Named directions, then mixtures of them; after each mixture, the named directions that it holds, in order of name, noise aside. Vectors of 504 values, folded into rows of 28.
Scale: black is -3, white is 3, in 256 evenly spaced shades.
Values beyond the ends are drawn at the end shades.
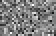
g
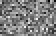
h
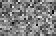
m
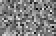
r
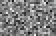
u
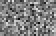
r, u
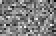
h, r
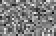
g, h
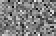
m, r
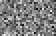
r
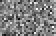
r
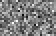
g, m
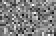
g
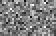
g, u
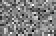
g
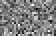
g, r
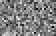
r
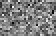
m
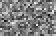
m, r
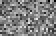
h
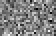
g, r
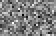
g, m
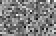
h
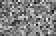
m, u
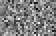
r, u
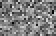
m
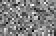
g, u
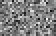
m, u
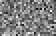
r, u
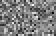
g
